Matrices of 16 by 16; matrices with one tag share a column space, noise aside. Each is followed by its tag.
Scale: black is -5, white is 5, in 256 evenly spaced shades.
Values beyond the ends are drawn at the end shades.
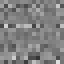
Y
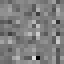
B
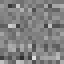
Y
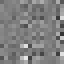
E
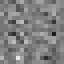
B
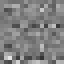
Y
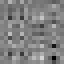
E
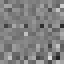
Y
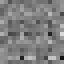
B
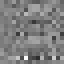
B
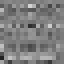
Y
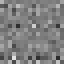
Y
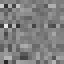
Y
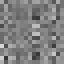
E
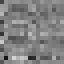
B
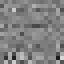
Y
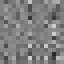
E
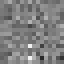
E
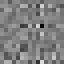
Y
